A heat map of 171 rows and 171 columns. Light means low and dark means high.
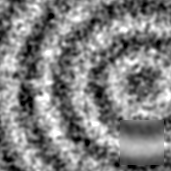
Slope: none. Calmest part: bottom right. Rings: centred on the middle right. Lone odd cells: none. Odd patch: calmer, in the bottom right. Ninth with the lowest average: middle right.
